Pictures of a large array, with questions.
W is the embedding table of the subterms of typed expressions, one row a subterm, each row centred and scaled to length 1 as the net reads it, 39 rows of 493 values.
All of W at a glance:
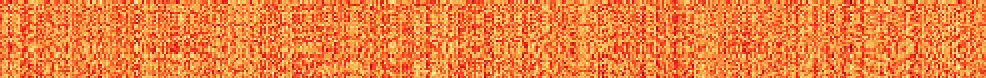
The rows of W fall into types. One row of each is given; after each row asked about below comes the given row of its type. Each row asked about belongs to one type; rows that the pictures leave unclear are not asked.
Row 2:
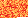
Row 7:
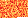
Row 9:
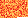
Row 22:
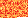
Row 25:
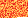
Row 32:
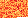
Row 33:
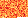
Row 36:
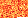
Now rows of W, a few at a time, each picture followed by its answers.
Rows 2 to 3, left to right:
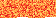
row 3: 9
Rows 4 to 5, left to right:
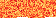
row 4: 32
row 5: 9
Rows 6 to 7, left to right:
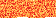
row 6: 25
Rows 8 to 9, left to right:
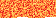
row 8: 7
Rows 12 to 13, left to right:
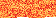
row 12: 33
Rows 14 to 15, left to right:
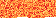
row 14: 25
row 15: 32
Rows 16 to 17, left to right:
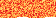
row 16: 22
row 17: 25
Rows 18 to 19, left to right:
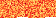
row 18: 36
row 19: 7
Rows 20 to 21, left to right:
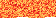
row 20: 32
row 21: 22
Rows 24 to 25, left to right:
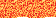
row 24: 25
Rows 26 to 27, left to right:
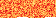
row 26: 22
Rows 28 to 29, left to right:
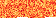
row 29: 9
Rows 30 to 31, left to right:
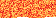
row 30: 7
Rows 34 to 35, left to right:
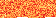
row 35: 33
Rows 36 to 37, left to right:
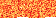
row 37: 7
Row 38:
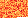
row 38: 32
